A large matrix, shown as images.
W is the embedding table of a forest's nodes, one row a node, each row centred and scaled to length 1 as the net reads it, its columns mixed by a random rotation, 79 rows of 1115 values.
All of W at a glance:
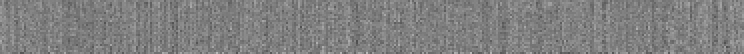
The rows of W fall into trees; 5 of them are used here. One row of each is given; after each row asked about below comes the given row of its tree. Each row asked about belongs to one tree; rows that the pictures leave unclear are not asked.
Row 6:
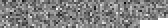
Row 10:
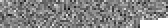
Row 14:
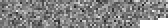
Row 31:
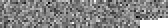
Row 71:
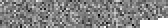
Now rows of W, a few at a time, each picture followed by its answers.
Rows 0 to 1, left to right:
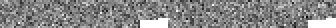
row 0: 10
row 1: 6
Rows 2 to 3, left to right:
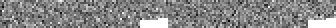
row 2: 31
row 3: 10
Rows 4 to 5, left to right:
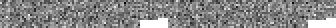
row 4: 6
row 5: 6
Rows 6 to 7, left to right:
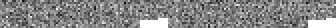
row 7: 6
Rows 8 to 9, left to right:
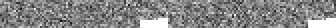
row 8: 10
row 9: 10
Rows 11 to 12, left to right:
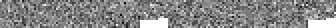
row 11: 6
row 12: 10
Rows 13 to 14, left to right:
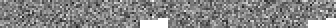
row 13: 10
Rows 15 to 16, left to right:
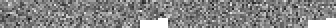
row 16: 71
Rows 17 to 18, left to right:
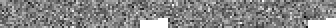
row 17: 10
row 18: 31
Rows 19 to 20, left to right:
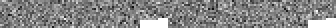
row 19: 10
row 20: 71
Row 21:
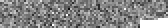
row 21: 10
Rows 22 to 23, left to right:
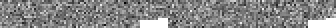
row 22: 6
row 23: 31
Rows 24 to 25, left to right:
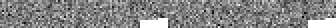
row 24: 10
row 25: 31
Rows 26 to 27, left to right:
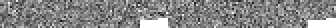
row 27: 71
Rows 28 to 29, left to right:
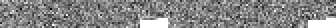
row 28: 10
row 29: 6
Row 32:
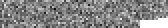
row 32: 31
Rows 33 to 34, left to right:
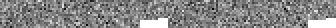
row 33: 71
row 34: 71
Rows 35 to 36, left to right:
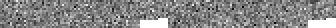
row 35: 14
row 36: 71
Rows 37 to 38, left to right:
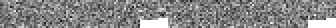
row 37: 10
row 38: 6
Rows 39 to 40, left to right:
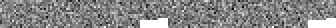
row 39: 71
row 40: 71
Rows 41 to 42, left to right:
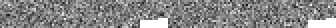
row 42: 71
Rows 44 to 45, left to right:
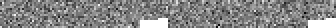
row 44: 71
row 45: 31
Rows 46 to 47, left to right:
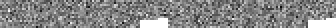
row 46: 6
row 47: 10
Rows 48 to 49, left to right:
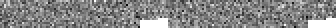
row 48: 31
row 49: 6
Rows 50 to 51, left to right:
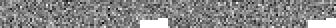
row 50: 71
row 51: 71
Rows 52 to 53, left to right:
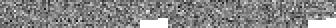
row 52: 71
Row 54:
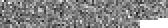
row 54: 31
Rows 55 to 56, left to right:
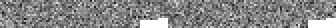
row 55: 6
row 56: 10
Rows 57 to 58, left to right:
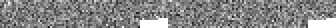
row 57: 31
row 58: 10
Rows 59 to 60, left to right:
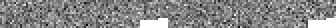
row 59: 71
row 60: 10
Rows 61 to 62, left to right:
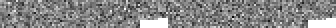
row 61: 10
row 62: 10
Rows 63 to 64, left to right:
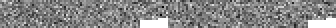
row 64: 6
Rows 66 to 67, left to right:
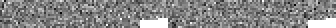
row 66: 31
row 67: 31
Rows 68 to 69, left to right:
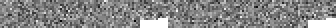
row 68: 10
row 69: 6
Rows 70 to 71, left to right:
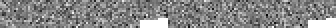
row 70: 6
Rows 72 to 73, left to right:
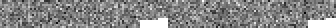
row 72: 6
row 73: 31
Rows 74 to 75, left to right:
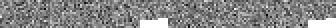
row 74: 71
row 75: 71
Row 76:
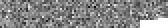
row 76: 6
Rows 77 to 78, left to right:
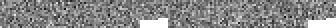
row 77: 71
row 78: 14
